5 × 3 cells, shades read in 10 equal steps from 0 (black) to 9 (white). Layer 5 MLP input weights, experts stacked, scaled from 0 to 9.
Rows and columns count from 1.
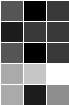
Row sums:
5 5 5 22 12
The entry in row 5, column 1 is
6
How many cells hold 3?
2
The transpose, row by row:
3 1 3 6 6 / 0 2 0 7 1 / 2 2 2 9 5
